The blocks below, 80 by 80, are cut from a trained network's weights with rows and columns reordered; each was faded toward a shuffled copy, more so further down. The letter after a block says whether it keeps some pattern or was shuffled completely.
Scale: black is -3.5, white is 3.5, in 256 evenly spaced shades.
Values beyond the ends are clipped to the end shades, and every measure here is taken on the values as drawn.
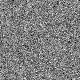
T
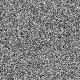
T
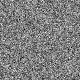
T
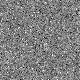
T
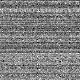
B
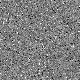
T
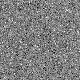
T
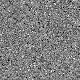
T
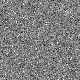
T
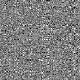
B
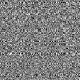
B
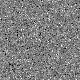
T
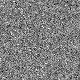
T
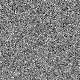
T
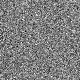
T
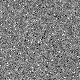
T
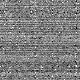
B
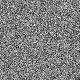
T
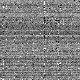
B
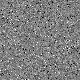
T
